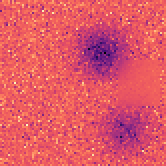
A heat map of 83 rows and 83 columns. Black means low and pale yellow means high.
Neither half mirrors the other. There are two dips. No single row or column stands out from its neighbours. The middle right is the smoothest part. In the middle right lies a patch that is calmer than the rest. On average the colour sits 60% of the way up the scale.
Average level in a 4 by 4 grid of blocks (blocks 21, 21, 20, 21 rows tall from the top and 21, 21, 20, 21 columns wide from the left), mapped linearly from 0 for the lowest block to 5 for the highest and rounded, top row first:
5535 | 5404 | 5544 | 5533
